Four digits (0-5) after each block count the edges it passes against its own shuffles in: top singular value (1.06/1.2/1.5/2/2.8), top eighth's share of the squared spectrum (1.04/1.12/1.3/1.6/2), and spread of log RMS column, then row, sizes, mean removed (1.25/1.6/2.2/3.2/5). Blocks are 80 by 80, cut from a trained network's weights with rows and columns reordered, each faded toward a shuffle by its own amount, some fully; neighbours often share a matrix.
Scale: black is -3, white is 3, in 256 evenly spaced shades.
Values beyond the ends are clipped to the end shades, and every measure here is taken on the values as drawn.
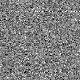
3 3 0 2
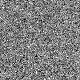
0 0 0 0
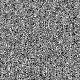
2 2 0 0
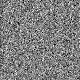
2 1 0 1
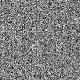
2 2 0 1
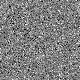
0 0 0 0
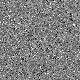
0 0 0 0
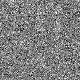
2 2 0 1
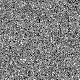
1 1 0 0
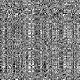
4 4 2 3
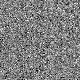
2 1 0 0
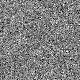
0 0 0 0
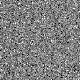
3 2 1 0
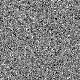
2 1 0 1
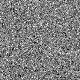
0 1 0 0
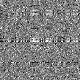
4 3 0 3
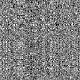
4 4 1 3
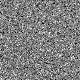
1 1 0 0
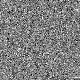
2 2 0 0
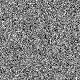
2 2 0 0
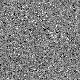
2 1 0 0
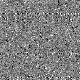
3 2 0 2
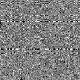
4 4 1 3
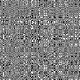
4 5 3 3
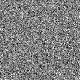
3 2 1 1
